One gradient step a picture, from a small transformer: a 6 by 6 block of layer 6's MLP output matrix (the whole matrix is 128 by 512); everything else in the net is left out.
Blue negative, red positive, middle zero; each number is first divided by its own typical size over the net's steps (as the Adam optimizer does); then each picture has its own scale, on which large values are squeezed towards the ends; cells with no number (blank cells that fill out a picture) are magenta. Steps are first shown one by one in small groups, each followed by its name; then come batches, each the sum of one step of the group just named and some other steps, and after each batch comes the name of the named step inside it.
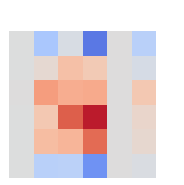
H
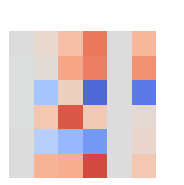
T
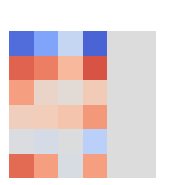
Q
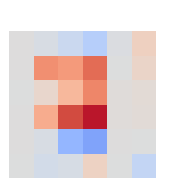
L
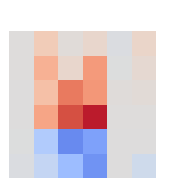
L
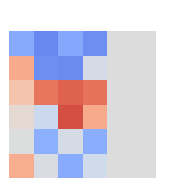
Q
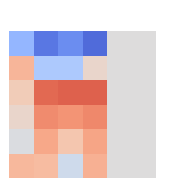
Q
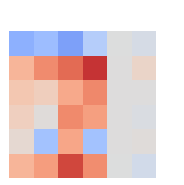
Q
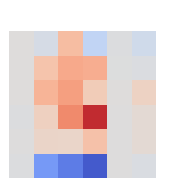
H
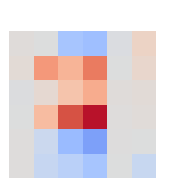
L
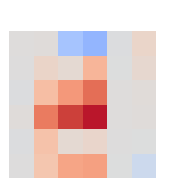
L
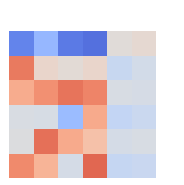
Q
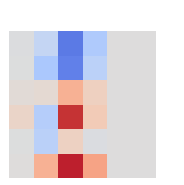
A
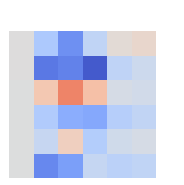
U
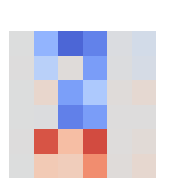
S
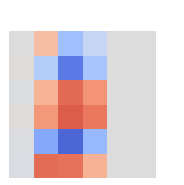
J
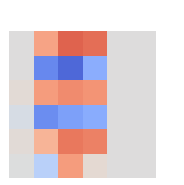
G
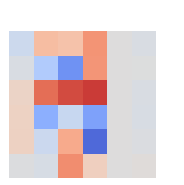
G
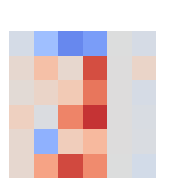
A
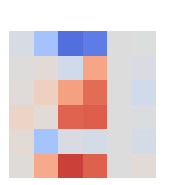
A
